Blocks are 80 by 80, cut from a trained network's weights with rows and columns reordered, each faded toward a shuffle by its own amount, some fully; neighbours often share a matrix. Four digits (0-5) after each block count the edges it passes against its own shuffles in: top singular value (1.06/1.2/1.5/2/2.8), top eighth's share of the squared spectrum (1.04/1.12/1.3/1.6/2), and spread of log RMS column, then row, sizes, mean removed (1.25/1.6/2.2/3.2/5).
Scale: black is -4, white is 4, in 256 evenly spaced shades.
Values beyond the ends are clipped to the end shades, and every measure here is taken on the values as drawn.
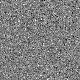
2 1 0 0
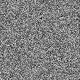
1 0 0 0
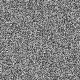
0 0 0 0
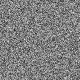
1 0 0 0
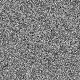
0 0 0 0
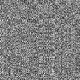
4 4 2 1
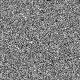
2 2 0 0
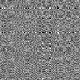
4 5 2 2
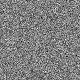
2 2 0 0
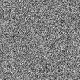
3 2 0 0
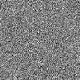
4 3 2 1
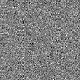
4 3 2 1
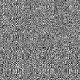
4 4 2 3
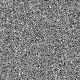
0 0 0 0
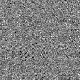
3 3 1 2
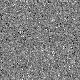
2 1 0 0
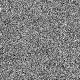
1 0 0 0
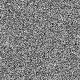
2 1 0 0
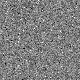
1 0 0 0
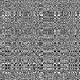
5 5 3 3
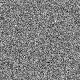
1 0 0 0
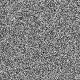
2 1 0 0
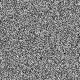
0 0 0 0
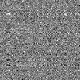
4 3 1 2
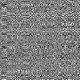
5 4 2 3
